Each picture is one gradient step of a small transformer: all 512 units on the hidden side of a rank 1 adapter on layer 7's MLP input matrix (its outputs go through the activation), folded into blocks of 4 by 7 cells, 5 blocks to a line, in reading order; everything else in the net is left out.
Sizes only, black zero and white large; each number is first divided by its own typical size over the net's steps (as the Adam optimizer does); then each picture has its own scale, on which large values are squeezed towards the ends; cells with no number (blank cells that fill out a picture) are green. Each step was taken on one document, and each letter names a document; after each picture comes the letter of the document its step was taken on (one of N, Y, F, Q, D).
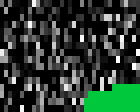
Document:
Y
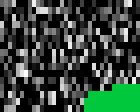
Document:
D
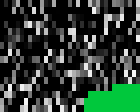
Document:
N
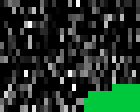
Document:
N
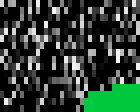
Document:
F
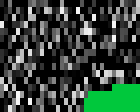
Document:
D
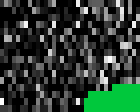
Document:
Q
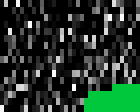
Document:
N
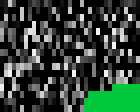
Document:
D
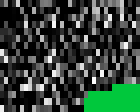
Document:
Q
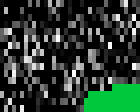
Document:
Y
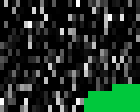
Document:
N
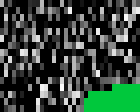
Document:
F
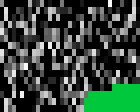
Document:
D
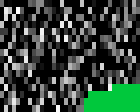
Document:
F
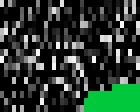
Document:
F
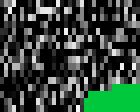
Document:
F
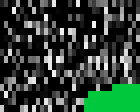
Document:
N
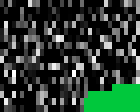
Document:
Y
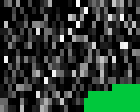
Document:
Q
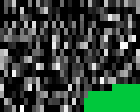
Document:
Y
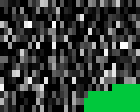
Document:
Q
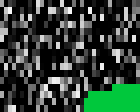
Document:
F
